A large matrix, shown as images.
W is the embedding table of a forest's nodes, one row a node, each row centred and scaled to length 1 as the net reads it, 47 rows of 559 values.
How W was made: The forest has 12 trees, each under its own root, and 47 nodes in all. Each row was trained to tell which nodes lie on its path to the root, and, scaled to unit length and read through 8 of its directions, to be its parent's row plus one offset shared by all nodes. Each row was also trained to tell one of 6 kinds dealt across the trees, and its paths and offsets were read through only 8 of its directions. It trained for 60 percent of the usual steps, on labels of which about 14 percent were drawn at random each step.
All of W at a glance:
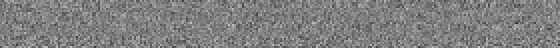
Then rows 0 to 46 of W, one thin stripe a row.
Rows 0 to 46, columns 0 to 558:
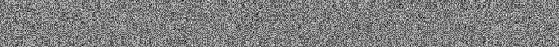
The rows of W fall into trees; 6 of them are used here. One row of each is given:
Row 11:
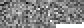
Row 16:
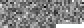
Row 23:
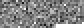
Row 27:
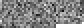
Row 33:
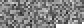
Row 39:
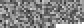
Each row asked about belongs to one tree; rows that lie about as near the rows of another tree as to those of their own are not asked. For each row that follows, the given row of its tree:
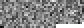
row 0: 16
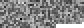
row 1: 16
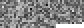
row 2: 11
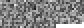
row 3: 27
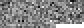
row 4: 11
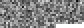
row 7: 23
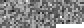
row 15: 16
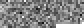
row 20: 16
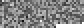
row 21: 39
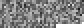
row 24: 27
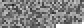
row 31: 27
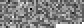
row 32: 11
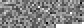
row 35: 27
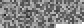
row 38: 23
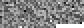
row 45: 39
